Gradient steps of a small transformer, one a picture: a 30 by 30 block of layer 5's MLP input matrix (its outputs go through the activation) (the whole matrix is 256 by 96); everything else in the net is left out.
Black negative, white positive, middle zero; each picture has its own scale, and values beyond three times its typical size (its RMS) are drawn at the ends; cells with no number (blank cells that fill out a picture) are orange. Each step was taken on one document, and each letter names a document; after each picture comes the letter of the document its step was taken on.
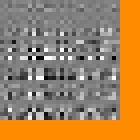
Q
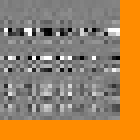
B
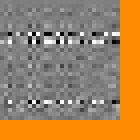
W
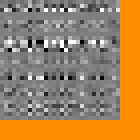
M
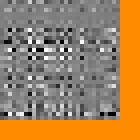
Q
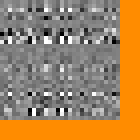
W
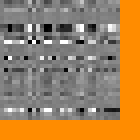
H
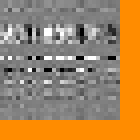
H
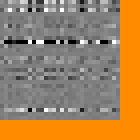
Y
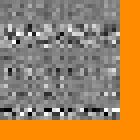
W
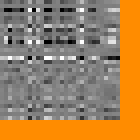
H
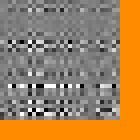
Q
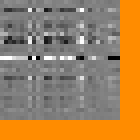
H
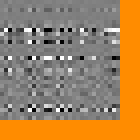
B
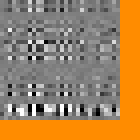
Q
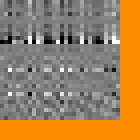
W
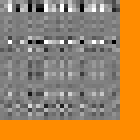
M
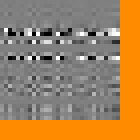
B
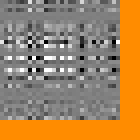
Y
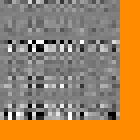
Q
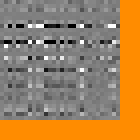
Y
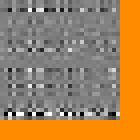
Q
